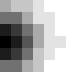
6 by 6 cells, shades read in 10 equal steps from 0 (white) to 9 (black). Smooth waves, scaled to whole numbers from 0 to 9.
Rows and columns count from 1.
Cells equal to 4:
0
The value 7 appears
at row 3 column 2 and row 5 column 2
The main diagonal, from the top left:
3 5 5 3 1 0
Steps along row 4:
down down down down same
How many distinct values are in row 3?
6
